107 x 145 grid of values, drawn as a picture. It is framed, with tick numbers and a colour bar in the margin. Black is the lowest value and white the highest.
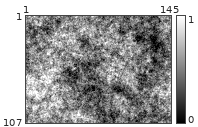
The ninth with the highest average is the bottom left. The ninth with the lowest average is the top right. Overall the values sit about 50% of the way up the scale. Neither half mirrors the other. No single row or column stands out from its neighbours. The field is mottled with small blotches.
